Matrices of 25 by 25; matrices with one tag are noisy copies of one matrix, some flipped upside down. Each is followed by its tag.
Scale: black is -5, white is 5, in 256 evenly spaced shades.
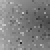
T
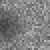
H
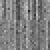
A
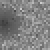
H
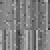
A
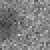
H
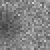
H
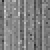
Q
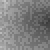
T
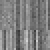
A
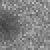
H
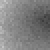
T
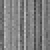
Q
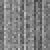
Q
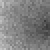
T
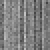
Q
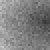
T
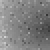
T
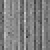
Q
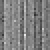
Q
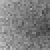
T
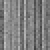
Q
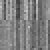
A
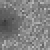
H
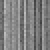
Q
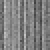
Q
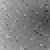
T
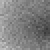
T
